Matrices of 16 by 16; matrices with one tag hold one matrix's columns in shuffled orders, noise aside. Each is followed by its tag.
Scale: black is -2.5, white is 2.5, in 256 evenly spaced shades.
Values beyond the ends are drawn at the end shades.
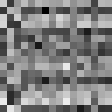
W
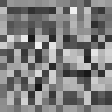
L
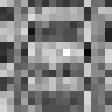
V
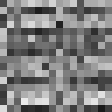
W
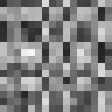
V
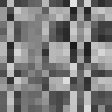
V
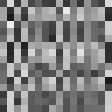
V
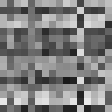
W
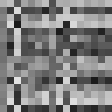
W
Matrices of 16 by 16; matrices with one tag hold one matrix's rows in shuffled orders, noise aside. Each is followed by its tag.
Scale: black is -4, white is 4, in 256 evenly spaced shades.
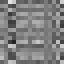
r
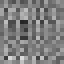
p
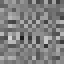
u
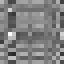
r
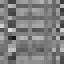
r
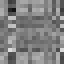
r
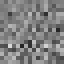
u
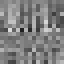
u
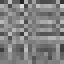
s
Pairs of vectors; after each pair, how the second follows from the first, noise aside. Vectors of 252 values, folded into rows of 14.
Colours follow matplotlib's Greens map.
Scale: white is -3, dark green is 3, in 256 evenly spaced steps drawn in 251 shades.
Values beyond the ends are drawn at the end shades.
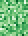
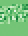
partly zeroed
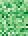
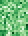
sign-scrambled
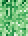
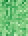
shrunk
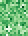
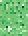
partly zeroed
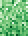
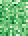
sign-scrambled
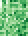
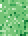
partly zeroed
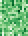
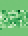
partly zeroed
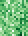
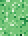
partly zeroed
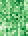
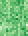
shrunk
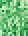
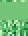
partly zeroed
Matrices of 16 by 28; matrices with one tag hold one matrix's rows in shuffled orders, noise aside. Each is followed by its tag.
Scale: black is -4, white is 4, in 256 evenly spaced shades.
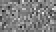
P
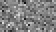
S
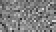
P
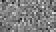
P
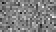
P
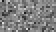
S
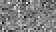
S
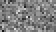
S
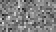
S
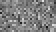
P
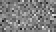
P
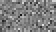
P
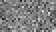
P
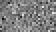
P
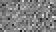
P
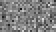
P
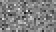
S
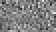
P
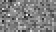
S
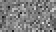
P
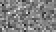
S
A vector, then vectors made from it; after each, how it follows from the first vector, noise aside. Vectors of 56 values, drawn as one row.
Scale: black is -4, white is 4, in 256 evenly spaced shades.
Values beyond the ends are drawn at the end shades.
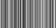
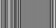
partly zeroed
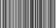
reversed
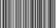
reversed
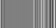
partly zeroed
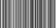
reversed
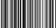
scaled up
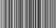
wrapped around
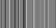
partly zeroed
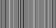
partly zeroed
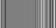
partly zeroed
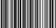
scaled up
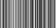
reversed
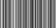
reversed
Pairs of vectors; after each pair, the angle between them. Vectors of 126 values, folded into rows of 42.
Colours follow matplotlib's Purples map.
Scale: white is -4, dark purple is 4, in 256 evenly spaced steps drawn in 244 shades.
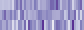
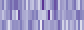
orthogonal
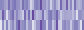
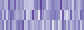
partly aligned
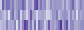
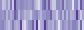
partly opposed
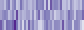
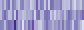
nearly parallel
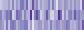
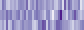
partly aligned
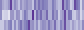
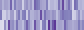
partly aligned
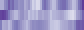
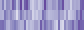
partly aligned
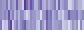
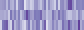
nearly opposite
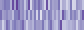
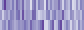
partly aligned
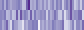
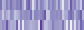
partly aligned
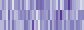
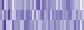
partly aligned
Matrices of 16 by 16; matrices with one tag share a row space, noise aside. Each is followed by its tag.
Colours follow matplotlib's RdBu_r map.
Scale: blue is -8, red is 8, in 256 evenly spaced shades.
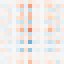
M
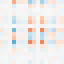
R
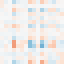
R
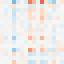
R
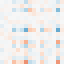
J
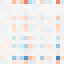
J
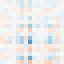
M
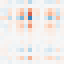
M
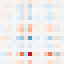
M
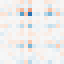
M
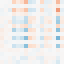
J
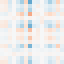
M
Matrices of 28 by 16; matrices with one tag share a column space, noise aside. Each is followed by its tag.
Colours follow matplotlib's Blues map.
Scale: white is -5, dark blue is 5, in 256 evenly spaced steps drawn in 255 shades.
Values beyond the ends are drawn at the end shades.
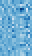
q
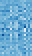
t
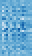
t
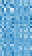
q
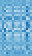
t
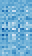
t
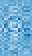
t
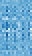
t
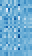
q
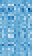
q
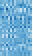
q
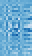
t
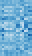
t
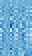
t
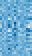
t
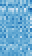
q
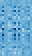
t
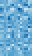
q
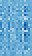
t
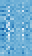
t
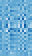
t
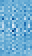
t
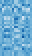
q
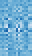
t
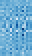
t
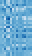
q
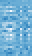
t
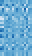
q
